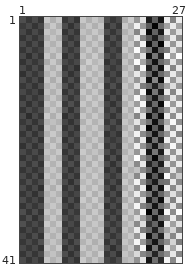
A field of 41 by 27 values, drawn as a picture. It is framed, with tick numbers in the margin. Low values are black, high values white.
Stripes running up and down repeat 4 times from left to right. The left part is calmer, up to a seam about 70% of the way across. Overall the values sit about 50% of the way up the scale.
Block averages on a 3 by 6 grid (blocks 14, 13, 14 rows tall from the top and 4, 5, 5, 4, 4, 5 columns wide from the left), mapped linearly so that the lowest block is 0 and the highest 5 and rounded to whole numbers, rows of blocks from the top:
045254 | 045254 | 045254
